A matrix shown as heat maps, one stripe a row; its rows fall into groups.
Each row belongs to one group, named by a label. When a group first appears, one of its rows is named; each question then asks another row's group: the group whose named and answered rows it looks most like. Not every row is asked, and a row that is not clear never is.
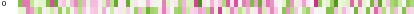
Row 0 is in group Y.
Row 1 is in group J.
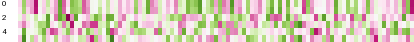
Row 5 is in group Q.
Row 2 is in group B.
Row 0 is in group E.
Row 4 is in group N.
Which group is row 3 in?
Y
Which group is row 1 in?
E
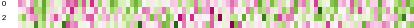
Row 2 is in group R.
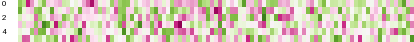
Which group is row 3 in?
E
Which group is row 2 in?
R
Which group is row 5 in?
Y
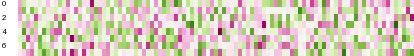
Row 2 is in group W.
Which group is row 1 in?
Q
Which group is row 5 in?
J
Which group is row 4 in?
R
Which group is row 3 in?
E
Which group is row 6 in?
R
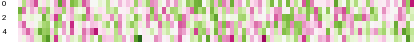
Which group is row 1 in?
B
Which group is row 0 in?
E
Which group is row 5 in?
E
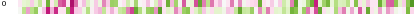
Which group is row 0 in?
Y
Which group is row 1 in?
N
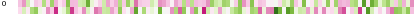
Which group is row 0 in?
W
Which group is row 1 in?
N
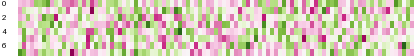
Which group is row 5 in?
E
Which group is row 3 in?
J
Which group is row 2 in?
W
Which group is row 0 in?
Y
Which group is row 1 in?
Q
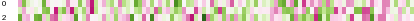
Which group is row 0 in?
Q
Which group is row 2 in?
B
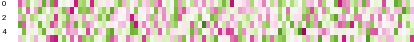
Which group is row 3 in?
B
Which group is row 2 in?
N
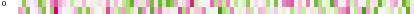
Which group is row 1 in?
W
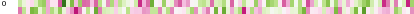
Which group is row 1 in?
Q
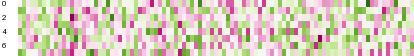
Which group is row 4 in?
J
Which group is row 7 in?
N
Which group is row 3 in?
N
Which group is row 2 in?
J
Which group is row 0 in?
Q
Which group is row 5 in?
E
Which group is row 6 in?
Y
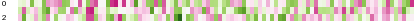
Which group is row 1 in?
B
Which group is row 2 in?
Q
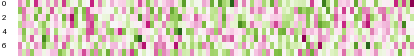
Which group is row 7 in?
N
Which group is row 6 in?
W
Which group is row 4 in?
Q
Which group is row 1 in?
B
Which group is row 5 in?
E
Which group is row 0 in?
W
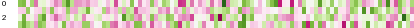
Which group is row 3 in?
N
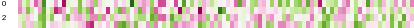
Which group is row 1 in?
W
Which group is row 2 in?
J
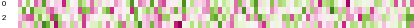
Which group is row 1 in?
N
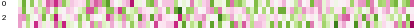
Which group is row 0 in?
N
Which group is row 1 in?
Q
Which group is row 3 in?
W
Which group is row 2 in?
W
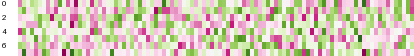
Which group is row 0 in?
Q
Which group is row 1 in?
N
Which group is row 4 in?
Q
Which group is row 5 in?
B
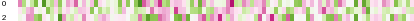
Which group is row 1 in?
E
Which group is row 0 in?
Q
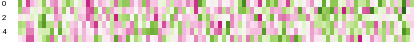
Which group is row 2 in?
R
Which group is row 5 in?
Y
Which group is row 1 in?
B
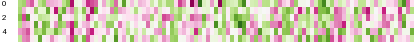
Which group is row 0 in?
R
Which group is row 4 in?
Y
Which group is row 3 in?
B
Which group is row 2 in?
B
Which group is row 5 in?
B
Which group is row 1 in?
B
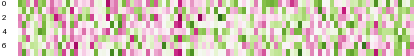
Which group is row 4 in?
Y
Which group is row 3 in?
E
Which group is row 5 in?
N
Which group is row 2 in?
W
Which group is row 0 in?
R
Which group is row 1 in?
N
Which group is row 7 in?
E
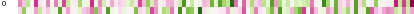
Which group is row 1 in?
Q
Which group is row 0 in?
W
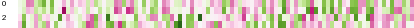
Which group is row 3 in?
Q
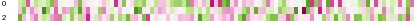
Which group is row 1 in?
E
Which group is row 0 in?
J
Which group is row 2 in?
R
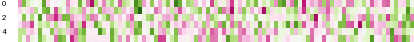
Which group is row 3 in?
Y
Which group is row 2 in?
N
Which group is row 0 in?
Q
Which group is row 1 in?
E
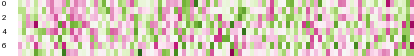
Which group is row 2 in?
N
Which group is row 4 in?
N
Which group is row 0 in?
N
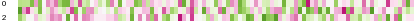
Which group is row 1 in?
B
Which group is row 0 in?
N
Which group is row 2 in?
R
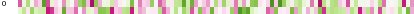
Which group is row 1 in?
N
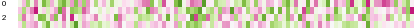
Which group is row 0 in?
B
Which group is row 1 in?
E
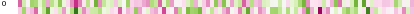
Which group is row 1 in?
E
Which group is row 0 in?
Q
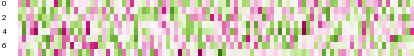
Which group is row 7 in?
W
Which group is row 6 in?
Y
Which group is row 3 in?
E
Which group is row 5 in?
Y
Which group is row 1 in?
J
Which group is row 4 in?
E
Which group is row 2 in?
J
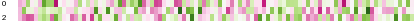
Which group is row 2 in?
Y
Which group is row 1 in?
Q
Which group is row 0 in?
W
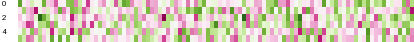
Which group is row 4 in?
N
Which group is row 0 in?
R
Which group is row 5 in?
J
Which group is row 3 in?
Y
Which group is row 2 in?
Y
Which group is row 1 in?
E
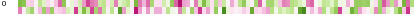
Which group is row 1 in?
W
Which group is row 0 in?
R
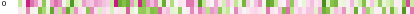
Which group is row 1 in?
J
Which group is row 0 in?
R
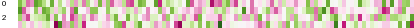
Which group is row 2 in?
Y
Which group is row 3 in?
E
